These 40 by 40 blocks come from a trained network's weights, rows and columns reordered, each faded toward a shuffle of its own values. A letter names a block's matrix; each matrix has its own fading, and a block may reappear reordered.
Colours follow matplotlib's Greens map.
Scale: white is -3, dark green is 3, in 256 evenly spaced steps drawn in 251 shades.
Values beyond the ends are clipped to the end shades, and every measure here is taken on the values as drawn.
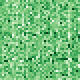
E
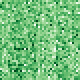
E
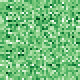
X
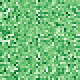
X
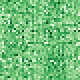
E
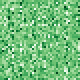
X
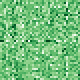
X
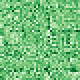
X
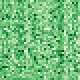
E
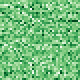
X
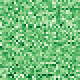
X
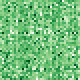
E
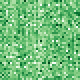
E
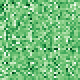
X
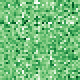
X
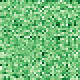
X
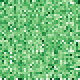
X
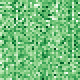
E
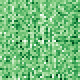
E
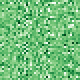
X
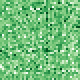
E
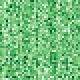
E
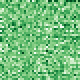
X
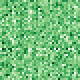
E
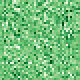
X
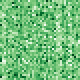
E
